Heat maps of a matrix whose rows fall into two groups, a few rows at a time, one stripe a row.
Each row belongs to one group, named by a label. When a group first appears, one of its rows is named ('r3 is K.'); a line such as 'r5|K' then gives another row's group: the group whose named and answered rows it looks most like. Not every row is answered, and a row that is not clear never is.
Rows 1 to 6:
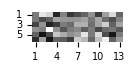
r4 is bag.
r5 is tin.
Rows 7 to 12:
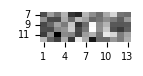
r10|tin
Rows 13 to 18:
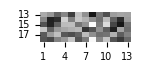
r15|tin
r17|bag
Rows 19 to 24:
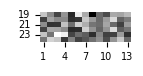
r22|bag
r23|bag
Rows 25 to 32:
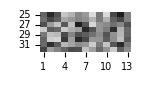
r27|tin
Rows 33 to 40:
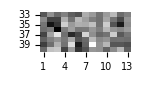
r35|tin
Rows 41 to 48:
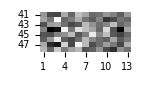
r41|tin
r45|tin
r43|bag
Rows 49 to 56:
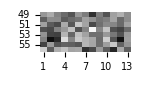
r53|tin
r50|bag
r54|tin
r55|bag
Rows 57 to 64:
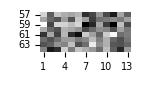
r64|tin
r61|bag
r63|tin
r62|tin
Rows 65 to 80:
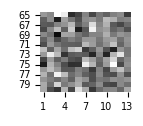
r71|bag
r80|tin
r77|bag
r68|tin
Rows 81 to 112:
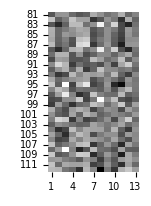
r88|tin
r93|tin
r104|tin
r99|bag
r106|tin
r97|bag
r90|bag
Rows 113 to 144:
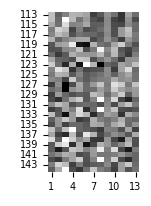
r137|tin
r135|bag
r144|bag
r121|tin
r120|tin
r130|tin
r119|bag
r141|bag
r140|tin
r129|bag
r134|bag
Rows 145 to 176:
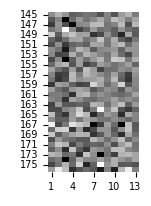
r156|tin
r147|bag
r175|tin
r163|bag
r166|tin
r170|bag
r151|bag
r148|bag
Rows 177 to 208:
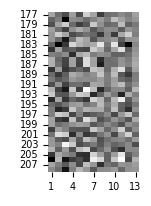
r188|bag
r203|bag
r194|bag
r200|bag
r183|tin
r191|bag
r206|bag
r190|tin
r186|tin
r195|tin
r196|tin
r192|tin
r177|tin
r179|bag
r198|tin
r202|tin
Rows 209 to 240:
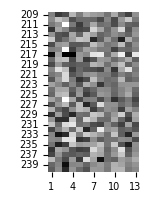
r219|bag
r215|bag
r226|bag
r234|bag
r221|bag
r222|bag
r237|bag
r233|tin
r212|bag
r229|bag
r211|bag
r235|tin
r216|bag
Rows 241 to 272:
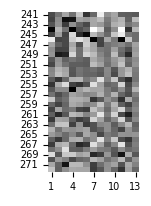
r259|tin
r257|tin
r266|tin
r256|bag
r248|tin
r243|bag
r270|bag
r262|bag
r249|tin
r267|bag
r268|bag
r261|tin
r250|bag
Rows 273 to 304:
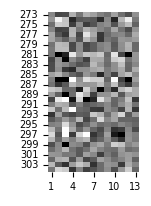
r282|bag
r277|tin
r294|tin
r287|tin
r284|bag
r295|bag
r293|bag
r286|tin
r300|bag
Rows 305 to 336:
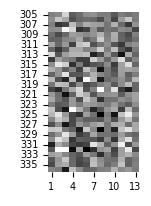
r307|tin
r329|bag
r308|bag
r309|tin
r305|bag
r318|tin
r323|tin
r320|tin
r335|bag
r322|tin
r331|bag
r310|tin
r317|bag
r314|bag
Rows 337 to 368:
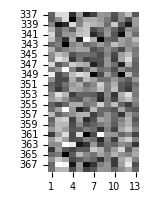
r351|tin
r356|bag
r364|bag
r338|bag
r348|bag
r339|tin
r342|tin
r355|tin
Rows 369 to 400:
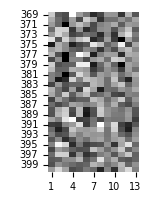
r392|tin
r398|tin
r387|tin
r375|bag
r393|tin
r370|tin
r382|tin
